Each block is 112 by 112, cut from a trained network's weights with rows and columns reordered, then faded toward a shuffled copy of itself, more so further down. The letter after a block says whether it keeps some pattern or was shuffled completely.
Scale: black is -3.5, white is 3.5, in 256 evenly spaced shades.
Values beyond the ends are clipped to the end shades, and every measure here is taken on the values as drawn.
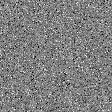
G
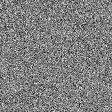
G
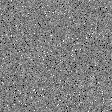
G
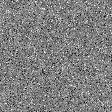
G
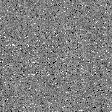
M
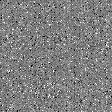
M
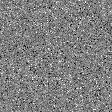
G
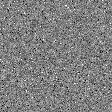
G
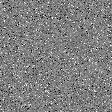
G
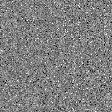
M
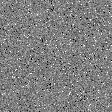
G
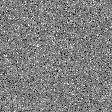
G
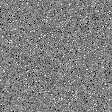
G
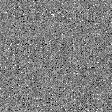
M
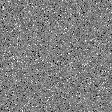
G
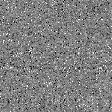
M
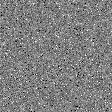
G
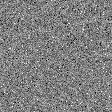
G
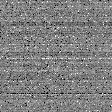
M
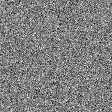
G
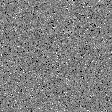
G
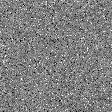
G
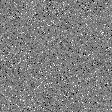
G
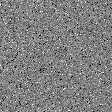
G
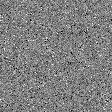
G
